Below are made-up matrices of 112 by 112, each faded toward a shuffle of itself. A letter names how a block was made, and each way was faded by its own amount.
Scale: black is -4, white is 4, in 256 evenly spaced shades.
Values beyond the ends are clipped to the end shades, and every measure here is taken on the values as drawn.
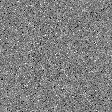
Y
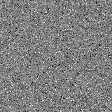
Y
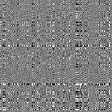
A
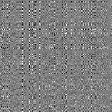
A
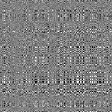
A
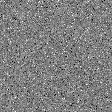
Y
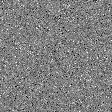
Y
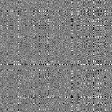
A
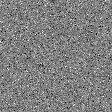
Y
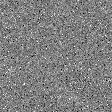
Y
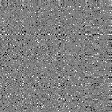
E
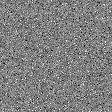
Y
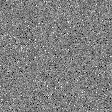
Y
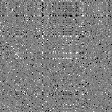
E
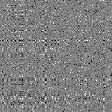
E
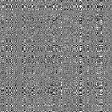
A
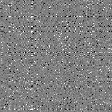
E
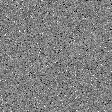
Y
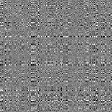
A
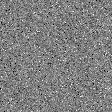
Y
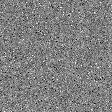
Y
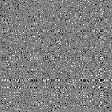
E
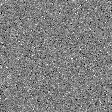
Y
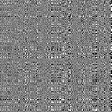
A
